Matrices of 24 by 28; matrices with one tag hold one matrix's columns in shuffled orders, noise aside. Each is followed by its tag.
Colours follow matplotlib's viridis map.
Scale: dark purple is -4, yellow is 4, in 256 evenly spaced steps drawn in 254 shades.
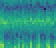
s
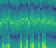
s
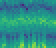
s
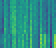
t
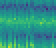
s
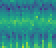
s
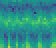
s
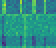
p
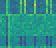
p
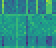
p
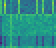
p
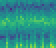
s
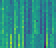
t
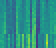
t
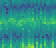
s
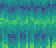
s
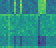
p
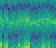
s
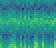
s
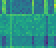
p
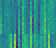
t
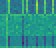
p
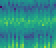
s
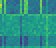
p
